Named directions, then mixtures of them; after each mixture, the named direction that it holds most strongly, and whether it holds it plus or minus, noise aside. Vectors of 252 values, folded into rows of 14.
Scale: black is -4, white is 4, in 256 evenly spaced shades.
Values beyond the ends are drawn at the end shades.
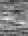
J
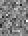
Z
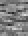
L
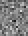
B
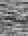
L, plus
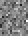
Z, plus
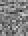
B, minus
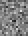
B, plus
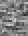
L, minus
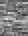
L, minus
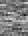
L, minus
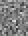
B, minus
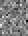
Z, minus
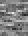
L, minus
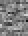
L, plus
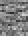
L, plus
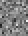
Z, plus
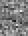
B, plus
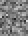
Z, plus
